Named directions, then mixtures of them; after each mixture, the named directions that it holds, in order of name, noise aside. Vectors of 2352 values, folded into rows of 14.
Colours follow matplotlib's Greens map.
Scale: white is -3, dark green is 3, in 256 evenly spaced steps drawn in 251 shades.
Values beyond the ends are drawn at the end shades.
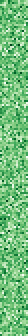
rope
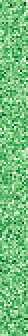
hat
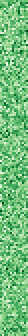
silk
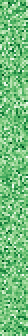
hat, rope, silk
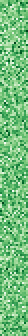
silk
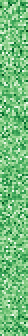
hat, rope, silk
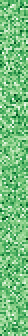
hat, rope, silk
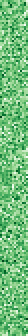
hat, rope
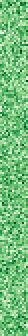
hat, silk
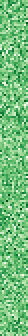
rope, silk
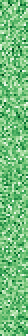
hat, rope, silk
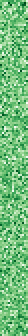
hat, rope, silk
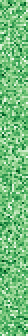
hat, rope, silk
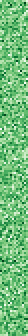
hat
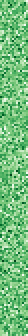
hat, rope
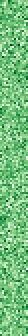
rope
